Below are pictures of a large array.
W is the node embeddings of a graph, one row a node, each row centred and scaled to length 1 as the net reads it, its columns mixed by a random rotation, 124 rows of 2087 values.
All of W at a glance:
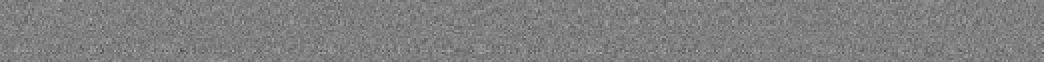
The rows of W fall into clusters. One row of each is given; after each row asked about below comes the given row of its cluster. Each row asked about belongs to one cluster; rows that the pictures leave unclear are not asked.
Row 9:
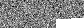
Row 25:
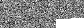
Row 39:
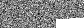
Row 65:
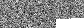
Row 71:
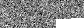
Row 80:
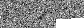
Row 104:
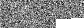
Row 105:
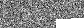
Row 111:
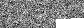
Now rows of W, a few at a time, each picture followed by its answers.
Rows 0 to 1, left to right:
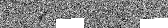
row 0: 80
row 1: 39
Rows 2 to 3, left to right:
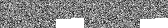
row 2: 25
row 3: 25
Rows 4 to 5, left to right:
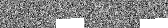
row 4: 39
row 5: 104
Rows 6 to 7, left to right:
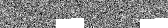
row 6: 71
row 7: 111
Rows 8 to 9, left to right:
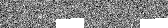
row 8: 111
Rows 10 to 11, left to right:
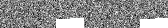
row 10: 39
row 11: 104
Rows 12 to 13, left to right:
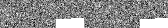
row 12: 71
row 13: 104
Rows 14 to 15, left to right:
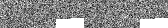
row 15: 111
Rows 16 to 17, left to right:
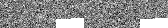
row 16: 111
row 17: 65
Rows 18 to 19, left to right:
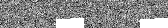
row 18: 25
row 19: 111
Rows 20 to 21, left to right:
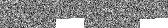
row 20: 65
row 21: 105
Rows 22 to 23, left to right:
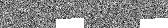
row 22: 105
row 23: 65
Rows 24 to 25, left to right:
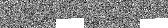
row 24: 65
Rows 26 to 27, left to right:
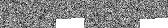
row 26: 80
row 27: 105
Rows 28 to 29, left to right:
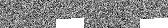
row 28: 9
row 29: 39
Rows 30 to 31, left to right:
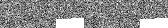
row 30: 25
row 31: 25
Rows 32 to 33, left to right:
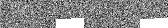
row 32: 104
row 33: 39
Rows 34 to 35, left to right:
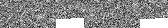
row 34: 111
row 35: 71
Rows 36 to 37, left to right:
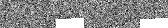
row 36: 104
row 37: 65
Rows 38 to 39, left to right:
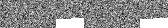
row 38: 104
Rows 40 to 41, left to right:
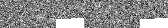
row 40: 111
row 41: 104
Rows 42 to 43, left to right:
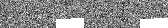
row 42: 111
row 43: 39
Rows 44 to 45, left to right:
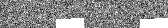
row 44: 111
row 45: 104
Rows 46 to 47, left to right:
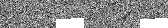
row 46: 111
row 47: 80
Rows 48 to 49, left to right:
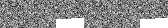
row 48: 9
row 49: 9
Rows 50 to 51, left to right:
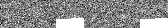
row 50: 25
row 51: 111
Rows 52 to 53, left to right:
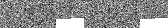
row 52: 65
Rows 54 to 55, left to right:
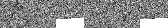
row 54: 9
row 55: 80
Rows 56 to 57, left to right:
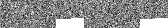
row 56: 104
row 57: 65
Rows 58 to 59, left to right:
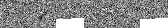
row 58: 80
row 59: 105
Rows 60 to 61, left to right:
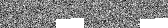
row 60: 111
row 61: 25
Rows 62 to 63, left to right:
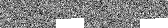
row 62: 71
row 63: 9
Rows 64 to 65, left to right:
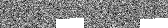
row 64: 39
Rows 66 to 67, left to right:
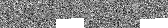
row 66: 65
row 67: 71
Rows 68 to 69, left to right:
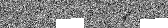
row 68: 111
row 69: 80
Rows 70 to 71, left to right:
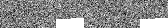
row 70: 39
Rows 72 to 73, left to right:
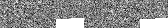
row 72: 65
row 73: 105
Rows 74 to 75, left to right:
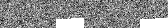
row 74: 25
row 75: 9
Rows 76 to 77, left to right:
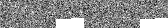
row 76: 104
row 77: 111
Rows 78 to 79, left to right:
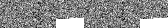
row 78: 39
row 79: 39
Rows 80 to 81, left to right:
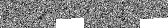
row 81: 39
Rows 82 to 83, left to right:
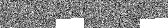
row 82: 104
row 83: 25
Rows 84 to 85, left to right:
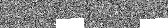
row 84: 25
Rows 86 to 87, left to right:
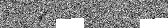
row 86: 80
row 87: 111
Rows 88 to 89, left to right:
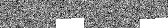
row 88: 9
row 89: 105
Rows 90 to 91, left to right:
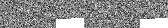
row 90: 105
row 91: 104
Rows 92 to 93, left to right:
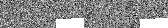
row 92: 105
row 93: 104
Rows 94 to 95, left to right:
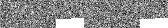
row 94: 104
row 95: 71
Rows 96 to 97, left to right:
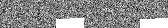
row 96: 39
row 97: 105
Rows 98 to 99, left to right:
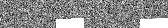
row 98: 105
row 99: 65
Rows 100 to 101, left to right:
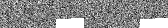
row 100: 65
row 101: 65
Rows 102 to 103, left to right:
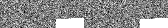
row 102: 65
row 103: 65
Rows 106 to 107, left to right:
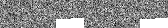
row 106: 105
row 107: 105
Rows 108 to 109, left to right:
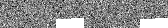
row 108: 9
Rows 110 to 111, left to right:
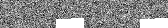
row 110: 25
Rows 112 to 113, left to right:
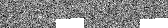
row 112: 111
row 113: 65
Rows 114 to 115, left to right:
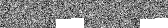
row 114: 104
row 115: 25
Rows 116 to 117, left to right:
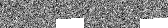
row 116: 9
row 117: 39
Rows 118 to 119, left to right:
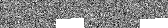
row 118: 25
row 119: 71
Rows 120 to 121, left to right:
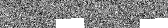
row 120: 71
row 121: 104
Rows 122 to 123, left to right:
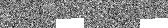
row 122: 71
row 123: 65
